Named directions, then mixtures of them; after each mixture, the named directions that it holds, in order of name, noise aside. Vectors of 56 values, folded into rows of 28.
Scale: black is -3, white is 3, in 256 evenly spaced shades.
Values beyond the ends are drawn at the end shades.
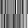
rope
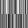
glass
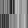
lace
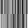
glass, lace, rope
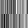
lace, rope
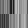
lace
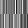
rope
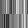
glass, lace, rope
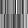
rope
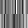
rope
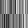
glass, lace, rope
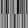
glass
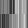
lace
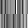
rope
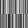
glass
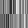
glass, lace, rope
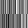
glass, lace, rope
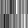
lace, rope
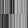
lace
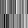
glass, lace, rope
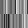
glass, lace, rope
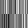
glass, lace, rope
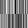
glass, lace, rope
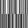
glass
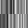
glass, lace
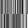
rope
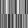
glass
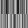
glass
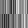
glass, lace, rope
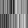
lace
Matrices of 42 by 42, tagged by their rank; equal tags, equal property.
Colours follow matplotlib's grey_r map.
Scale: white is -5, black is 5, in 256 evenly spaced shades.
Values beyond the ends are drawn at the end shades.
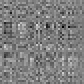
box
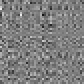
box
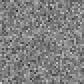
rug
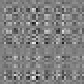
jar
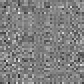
box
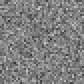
rug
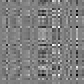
jar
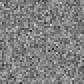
rug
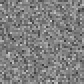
rug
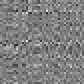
box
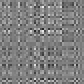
jar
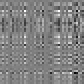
jar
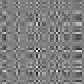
jar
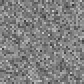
rug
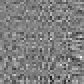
box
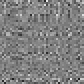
box
